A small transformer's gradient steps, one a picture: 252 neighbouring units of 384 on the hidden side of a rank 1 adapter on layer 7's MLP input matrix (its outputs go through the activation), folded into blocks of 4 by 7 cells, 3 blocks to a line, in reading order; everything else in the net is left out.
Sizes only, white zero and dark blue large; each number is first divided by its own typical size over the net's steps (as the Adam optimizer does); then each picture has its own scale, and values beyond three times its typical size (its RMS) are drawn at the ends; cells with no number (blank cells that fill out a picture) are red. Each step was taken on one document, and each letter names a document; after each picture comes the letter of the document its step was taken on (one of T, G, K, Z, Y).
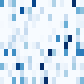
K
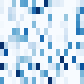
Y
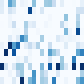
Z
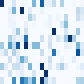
K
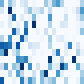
Y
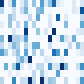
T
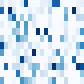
Y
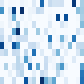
T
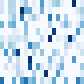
T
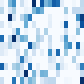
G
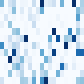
K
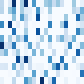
T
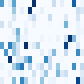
K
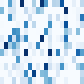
G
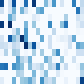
T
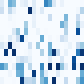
Z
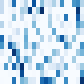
T
